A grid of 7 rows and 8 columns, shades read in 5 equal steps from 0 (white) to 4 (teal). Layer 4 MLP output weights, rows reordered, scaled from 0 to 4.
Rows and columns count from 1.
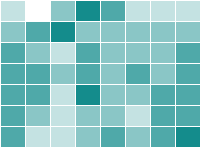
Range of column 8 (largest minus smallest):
3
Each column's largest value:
3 3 4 4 3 3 3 4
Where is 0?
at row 1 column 2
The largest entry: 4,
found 4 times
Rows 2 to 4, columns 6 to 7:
2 2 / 2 2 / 3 2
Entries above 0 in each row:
7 8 8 8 8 8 8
